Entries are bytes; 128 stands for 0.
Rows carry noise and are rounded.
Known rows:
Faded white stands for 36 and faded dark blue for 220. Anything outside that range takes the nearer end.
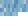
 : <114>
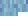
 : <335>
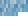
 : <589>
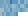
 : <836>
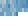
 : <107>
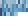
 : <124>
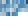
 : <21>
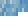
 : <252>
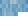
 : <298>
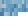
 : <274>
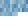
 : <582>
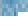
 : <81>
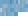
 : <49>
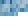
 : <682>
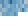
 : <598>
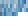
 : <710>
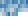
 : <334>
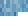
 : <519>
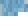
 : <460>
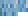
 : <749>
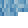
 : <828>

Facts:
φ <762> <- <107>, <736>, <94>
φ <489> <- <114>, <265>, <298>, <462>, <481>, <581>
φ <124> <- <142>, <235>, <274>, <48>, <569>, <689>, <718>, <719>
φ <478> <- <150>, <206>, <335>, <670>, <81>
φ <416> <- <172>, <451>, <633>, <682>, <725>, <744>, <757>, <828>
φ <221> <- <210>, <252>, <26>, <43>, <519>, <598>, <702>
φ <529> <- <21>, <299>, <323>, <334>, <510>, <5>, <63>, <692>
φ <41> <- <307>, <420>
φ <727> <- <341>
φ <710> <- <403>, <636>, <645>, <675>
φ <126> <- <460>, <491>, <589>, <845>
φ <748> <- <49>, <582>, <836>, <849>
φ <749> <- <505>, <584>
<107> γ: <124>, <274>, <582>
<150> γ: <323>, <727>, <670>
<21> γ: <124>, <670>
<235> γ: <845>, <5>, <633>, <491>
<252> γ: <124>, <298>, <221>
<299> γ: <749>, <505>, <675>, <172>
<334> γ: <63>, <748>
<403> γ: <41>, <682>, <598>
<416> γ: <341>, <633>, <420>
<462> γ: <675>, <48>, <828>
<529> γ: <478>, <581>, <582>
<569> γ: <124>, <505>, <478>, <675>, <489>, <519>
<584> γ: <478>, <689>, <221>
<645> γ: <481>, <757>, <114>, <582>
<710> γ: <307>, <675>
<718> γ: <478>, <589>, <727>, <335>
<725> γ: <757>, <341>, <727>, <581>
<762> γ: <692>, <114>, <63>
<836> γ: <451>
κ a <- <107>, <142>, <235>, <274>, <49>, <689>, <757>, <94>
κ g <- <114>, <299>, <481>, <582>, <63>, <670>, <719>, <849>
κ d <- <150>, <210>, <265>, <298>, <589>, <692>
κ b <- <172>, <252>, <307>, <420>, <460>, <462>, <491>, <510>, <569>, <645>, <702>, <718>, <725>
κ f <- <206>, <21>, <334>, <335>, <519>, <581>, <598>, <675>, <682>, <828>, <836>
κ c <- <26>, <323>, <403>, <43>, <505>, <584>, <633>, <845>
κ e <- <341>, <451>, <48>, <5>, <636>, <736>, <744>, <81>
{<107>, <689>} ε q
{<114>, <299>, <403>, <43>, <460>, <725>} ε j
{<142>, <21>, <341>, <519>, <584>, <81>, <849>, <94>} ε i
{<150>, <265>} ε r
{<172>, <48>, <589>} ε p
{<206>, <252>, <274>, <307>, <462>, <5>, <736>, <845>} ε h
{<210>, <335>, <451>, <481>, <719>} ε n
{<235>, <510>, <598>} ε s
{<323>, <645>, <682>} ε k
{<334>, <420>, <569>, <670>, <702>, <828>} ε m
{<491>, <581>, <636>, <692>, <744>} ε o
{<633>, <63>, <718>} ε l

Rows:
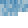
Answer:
<491>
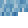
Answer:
<462>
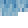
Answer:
<420>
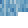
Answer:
<505>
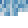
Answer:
<692>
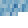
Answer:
<757>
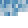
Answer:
<5>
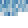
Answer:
<63>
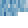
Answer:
<41>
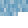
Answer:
<481>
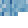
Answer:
<142>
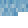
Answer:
<265>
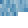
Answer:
<307>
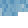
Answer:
<702>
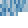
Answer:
<416>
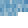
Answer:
<670>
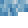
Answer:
<172>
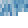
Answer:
<725>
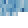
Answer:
<633>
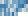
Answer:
<529>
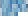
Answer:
<403>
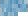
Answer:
<43>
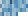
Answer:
<235>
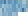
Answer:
<845>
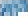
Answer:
<718>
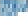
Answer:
<341>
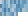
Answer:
<762>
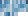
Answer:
<323>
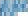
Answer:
<727>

